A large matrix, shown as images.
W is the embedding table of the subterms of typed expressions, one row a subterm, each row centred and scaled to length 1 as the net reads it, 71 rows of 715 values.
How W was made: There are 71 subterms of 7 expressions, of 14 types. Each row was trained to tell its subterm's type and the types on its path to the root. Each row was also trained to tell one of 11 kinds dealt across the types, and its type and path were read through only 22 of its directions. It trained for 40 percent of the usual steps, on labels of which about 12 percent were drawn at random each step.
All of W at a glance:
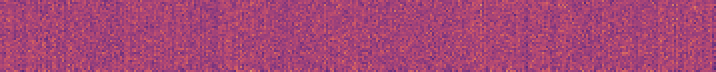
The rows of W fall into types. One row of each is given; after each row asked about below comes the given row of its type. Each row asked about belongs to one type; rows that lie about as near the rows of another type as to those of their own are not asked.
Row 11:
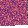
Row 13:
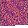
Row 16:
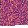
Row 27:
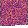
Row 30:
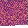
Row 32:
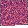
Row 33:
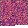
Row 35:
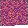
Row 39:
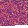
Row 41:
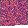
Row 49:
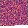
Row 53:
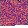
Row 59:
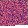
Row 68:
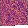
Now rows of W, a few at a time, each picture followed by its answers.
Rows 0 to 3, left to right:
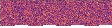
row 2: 59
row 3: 59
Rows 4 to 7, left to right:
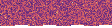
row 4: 13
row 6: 11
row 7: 41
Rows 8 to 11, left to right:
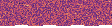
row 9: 68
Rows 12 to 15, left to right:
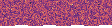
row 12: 68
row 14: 53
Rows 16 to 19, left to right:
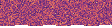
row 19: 32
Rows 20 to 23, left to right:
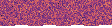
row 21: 11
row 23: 35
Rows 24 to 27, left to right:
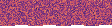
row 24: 53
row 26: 33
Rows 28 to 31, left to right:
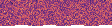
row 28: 11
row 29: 16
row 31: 30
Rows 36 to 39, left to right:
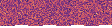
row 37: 68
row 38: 11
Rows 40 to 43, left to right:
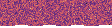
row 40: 41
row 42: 33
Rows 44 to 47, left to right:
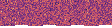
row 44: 53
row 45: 32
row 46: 16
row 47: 16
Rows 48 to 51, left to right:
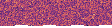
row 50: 32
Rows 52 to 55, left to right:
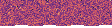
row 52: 16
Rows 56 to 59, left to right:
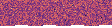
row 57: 11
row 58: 30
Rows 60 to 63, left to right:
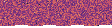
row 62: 68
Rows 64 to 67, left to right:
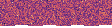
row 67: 68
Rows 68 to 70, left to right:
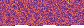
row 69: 53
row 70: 59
